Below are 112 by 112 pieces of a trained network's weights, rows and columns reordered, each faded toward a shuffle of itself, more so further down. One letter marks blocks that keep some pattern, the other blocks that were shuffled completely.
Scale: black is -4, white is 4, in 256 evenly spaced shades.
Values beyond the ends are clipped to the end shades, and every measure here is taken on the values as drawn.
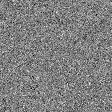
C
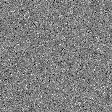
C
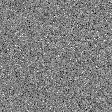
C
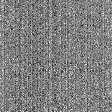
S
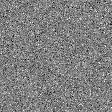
C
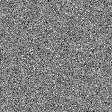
C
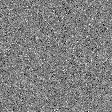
C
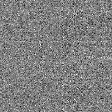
S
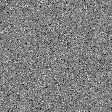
C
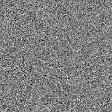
S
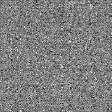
S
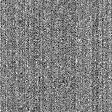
S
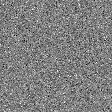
C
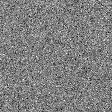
C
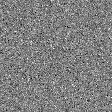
C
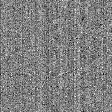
S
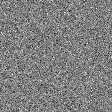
C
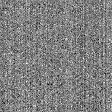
S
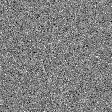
C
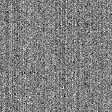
S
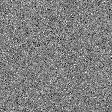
C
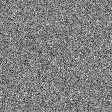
C
